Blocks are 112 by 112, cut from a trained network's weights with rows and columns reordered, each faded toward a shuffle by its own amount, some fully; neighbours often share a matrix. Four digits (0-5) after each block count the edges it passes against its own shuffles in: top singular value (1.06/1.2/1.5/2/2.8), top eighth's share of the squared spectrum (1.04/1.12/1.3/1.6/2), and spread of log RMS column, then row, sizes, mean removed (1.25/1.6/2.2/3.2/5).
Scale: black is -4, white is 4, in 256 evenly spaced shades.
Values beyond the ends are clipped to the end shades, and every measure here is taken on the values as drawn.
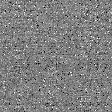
2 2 2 0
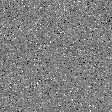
0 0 0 0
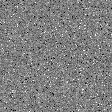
0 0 0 0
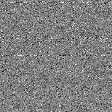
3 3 1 2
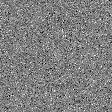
0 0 0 0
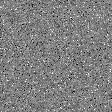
0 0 0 0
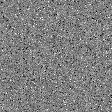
0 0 0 0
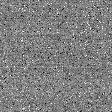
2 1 1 0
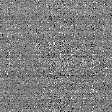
3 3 3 1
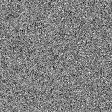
2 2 0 0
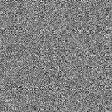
4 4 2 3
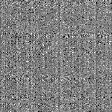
3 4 1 3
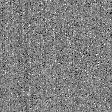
2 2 0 1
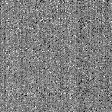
3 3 0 2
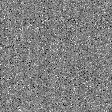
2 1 0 1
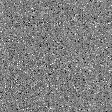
1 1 0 1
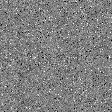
1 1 0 0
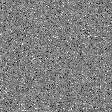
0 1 0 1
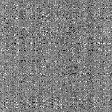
3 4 1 3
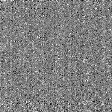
3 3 0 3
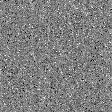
1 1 0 0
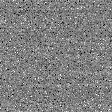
2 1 1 0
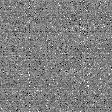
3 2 2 0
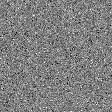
1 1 0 0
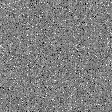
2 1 0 0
